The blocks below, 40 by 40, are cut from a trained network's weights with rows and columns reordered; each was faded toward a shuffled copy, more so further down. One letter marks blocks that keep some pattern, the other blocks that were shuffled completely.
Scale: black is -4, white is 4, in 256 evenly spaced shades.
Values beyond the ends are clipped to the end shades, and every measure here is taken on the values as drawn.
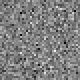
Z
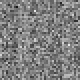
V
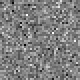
Z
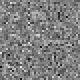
V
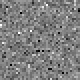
Z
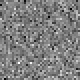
Z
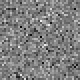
Z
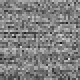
V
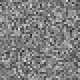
Z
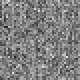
V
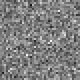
Z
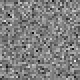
Z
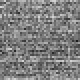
V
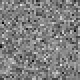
Z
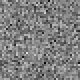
Z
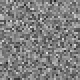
Z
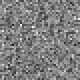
Z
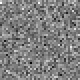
Z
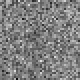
V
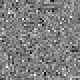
Z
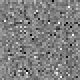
V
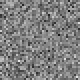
Z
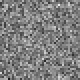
Z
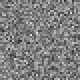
Z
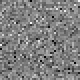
Z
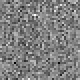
V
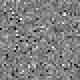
V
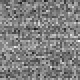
V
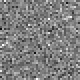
Z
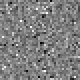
V
